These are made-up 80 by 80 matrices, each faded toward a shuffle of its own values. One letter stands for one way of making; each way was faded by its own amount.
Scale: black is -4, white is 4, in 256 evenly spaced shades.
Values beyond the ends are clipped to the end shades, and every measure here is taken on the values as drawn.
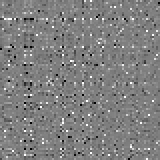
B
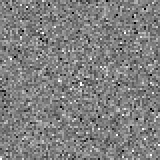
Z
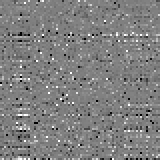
B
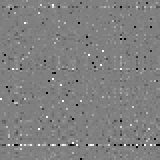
B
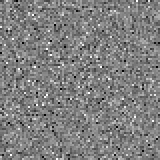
Z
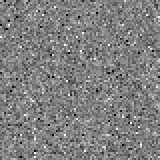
Z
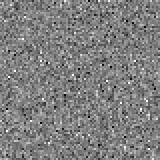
Z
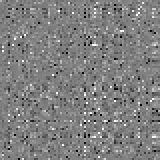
B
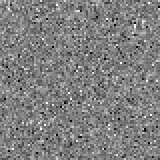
Z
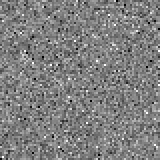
Z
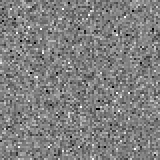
Z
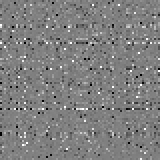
B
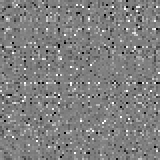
B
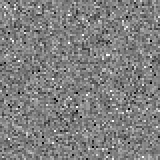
Z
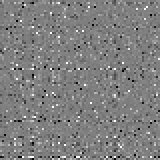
B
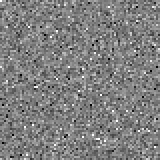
Z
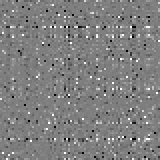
B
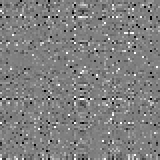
B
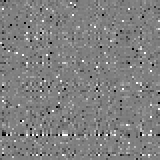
B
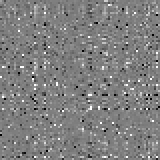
B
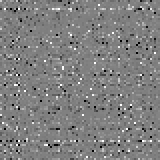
B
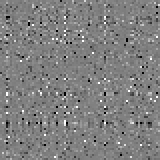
B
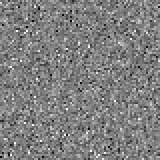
Z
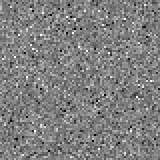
Z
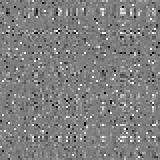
B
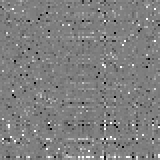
B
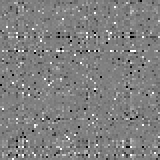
B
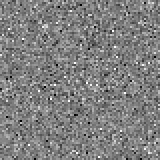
Z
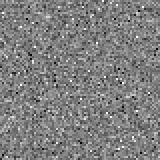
Z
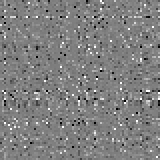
B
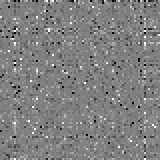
B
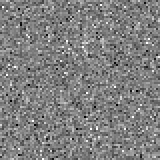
Z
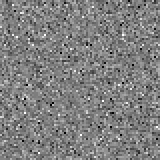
Z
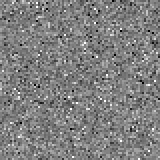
Z
